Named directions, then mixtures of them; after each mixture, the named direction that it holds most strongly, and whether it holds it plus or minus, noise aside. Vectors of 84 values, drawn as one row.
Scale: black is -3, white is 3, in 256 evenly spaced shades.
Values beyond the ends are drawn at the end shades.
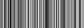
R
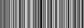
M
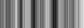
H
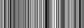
R, plus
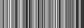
R, minus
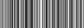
M, minus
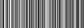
R, minus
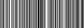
R, minus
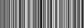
M, plus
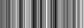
H, plus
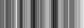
H, plus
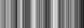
H, minus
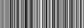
M, minus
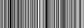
R, plus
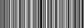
M, plus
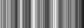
H, minus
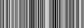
R, minus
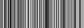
R, plus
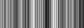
H, minus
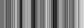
H, plus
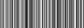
M, minus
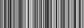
R, plus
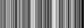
H, minus
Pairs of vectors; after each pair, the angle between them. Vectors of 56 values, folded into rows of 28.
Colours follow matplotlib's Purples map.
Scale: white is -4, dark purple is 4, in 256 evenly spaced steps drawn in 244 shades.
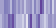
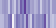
partly opposed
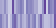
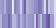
nearly opposite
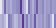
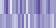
partly aligned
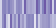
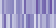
nearly parallel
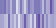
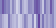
nearly parallel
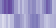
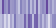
partly aligned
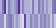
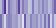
nearly parallel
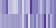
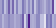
partly opposed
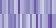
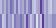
partly opposed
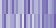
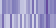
partly aligned
